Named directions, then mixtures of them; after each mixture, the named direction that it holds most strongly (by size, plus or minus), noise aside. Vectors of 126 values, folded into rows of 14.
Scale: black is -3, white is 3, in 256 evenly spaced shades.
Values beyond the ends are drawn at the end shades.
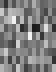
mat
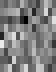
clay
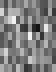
mat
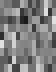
clay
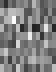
mat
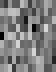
clay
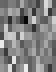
clay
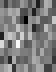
clay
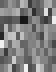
clay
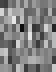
mat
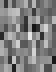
mat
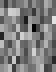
clay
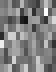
clay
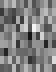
mat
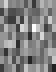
mat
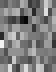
clay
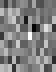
mat
